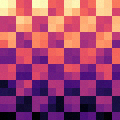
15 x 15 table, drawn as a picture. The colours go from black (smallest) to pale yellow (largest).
Grain: checkered. Average level on the scale: 50%. Slope: up to the top. Lone odd cells: none.
